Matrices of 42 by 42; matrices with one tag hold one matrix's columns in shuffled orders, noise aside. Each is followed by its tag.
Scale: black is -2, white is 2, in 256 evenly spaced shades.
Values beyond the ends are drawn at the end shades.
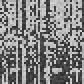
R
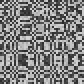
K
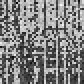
R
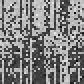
R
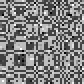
K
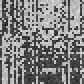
R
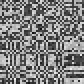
K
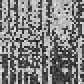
R
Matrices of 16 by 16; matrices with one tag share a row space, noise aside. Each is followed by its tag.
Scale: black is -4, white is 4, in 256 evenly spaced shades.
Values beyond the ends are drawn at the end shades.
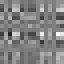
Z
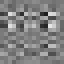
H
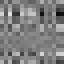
Z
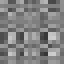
H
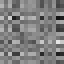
Z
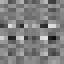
H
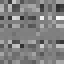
Z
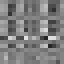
H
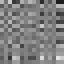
Z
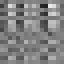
H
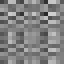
H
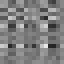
H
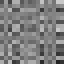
Z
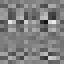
H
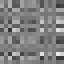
Z
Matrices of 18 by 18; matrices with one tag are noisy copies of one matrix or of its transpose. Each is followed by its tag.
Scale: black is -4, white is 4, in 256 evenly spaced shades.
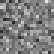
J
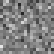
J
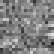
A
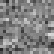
A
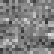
A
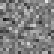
J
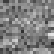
A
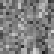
A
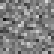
J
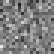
J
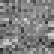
A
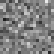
J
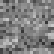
A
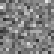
J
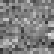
A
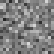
J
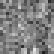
A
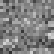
A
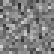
J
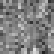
A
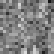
A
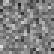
J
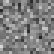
J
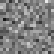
J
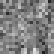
A
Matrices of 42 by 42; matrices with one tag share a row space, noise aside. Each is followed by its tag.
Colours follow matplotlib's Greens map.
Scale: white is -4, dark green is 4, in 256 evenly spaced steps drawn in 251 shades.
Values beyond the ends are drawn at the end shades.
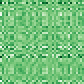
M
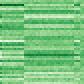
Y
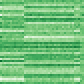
Y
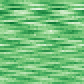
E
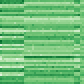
Y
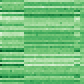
Y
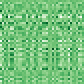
M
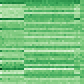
Y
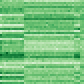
Y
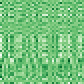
M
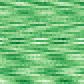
E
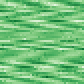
E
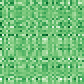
M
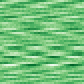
E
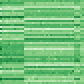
Y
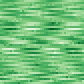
E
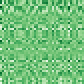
M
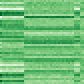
Y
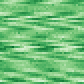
E
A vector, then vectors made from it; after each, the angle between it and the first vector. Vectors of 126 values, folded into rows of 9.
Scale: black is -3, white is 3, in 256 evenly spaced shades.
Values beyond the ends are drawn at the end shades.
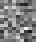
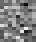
nearly parallel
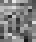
partly aligned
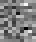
nearly opposite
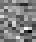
nearly parallel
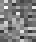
partly aligned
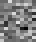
partly opposed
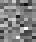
nearly parallel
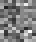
nearly opposite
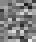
orthogonal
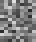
partly aligned
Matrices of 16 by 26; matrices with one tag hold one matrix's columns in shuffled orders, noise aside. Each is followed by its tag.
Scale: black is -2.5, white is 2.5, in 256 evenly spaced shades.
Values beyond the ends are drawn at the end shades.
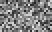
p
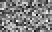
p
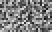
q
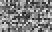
q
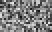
q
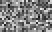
q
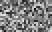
p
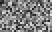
p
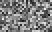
p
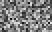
q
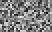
p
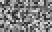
q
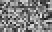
q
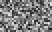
p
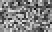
q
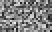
q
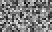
q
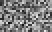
q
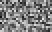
q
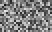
p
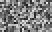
q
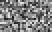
q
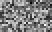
q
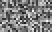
q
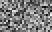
p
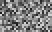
p
